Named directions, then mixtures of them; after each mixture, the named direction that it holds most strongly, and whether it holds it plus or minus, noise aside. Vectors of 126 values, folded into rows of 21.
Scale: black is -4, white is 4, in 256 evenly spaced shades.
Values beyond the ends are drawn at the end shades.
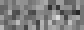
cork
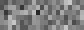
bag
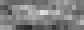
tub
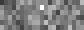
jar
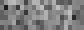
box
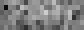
box, plus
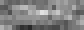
tub, plus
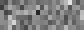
bag, plus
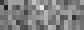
box, plus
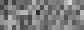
bag, plus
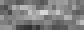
tub, plus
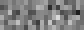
cork, plus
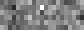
jar, plus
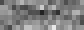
tub, minus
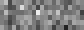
bag, minus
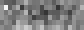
box, minus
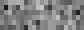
box, plus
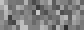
bag, minus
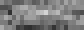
tub, plus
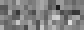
cork, plus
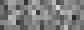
box, plus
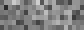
box, plus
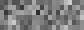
bag, plus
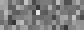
bag, minus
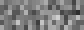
cork, plus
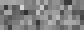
bag, minus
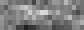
tub, plus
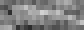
tub, plus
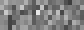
bag, minus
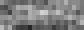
tub, plus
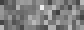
jar, plus
